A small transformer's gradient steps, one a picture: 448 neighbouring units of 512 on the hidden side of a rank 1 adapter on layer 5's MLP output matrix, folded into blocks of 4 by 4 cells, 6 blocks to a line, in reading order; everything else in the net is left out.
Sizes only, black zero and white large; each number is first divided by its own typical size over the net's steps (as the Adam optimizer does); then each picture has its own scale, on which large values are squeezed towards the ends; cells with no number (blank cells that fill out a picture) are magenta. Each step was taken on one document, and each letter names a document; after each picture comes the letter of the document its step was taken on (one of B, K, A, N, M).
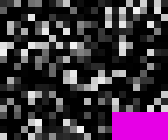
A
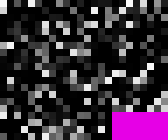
A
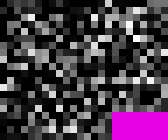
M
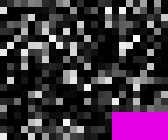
A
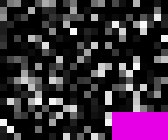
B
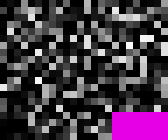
M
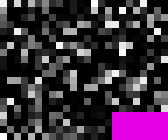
B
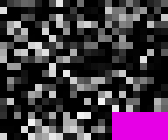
A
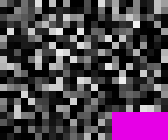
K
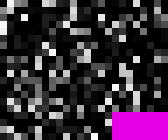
B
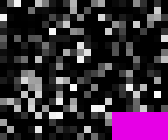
B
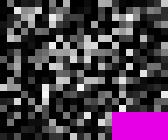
K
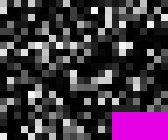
A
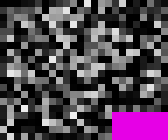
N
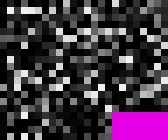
N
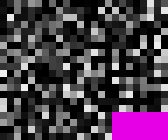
K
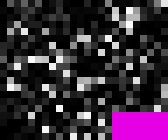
M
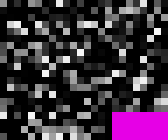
A
